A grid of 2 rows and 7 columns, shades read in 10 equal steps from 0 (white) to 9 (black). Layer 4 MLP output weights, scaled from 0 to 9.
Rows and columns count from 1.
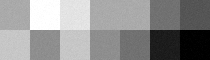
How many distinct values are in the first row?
5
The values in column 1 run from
2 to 3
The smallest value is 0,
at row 1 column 2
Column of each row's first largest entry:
7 7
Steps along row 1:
down up up same up up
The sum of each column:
5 4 3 7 8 13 15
